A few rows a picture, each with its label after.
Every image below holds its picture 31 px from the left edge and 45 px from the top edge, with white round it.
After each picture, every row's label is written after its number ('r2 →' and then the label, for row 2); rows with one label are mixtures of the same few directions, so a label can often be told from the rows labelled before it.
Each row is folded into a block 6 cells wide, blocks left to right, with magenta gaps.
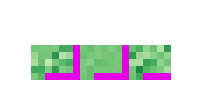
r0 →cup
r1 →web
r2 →web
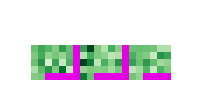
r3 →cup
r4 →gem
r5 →cup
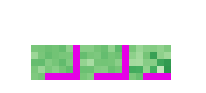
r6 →web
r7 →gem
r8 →cup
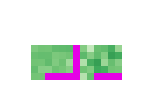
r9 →cup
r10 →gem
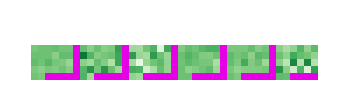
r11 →cup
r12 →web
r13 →gem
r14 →cup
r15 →cup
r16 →cup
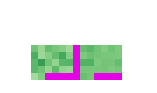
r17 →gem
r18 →gem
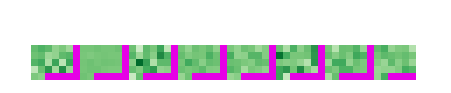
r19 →cup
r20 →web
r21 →gem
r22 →gem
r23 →gem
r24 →web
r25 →gem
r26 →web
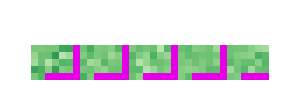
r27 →cup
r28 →gem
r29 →gem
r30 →web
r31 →cup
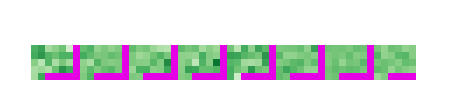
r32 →web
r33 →web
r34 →cup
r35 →cup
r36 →web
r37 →web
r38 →cup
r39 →gem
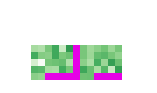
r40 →gem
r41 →cup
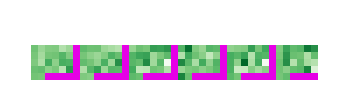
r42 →cup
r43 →cup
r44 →cup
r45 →gem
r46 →cup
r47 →cup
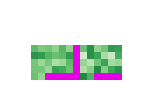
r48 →web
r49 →gem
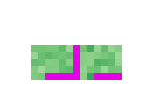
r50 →web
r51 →web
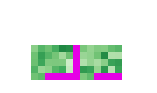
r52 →cup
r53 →cup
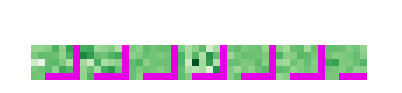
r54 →gem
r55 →web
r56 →web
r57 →cup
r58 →web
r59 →gem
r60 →gem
